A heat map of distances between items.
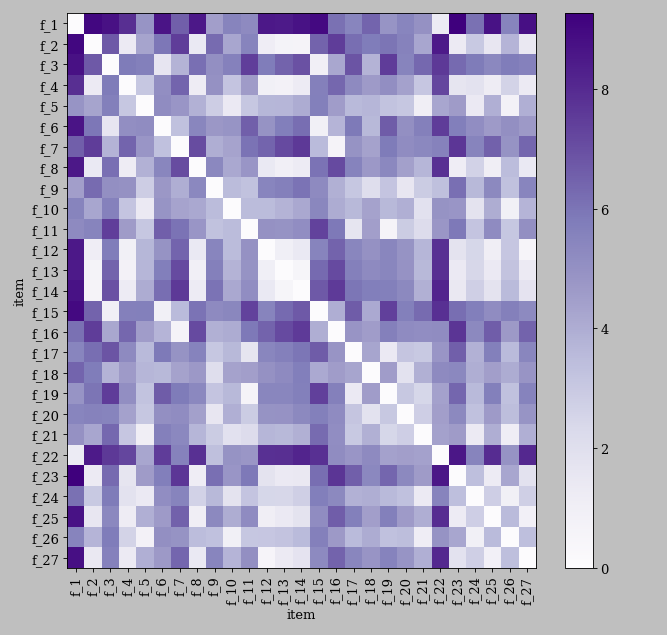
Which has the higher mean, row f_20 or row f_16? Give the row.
f_16
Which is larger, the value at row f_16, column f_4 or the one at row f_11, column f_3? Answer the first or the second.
the second
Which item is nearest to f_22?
f_1
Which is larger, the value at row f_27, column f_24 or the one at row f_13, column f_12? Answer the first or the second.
the first
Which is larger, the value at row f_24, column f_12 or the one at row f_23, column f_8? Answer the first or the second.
the first
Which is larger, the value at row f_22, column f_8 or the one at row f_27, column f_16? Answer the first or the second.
the first
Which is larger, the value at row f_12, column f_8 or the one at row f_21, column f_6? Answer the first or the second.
the second
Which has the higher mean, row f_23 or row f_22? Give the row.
f_22
